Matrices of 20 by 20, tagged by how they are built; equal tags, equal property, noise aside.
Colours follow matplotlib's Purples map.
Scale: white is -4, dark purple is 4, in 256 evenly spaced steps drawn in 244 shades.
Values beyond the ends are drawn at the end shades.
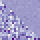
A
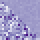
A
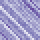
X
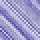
X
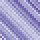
X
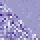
A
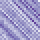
X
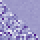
A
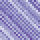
X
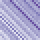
X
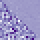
A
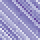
X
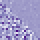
A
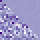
A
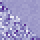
A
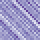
X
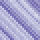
X
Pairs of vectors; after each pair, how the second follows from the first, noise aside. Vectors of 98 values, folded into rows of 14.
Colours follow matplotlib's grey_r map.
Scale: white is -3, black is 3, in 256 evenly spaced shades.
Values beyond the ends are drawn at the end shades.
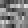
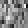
sign-scrambled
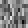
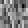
wrapped around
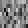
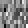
sign-scrambled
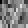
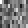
sign-scrambled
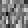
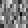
reversed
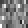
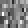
wrapped around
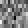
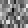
reversed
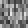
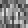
reversed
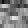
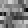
wrapped around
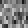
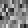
wrapped around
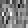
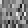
reversed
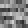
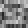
wrapped around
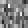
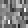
wrapped around
